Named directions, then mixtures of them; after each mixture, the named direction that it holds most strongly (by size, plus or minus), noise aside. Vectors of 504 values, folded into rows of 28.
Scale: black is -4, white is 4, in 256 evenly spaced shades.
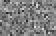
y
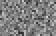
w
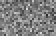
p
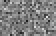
y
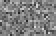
y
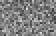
p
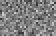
w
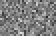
w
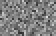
w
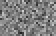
w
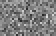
p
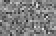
y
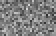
p
